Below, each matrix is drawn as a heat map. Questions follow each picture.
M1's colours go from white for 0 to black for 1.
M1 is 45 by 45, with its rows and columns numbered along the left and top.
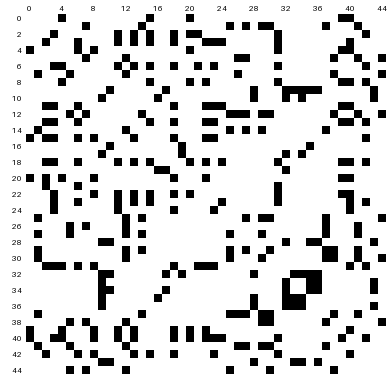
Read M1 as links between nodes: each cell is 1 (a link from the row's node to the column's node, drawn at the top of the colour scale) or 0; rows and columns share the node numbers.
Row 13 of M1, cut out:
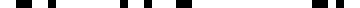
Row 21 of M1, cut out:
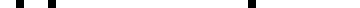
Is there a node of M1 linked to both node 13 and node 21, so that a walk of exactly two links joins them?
yes
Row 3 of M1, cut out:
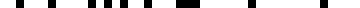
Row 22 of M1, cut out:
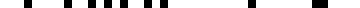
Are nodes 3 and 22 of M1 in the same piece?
yes
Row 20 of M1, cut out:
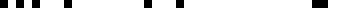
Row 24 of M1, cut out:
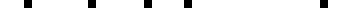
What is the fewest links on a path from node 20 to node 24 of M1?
2
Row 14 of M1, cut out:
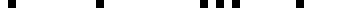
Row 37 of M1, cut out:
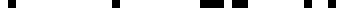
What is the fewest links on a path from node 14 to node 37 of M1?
1
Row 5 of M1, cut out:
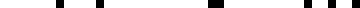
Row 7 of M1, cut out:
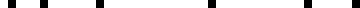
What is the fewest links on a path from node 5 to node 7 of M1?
1
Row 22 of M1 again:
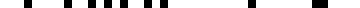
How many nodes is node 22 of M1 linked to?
10
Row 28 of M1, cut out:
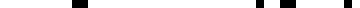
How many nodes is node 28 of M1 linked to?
6
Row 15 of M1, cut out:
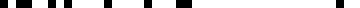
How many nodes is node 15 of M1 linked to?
10
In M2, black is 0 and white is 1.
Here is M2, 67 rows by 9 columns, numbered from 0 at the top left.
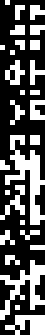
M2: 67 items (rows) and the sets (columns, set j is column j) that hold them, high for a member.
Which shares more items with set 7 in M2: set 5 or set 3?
set 3
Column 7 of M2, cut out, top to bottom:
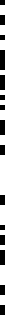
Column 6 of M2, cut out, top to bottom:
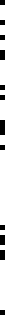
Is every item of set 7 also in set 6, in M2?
yes
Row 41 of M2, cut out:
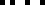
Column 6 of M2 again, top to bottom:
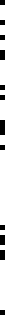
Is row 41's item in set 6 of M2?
yes
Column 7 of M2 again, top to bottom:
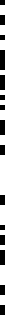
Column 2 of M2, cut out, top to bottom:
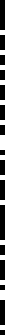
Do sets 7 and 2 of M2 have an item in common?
yes
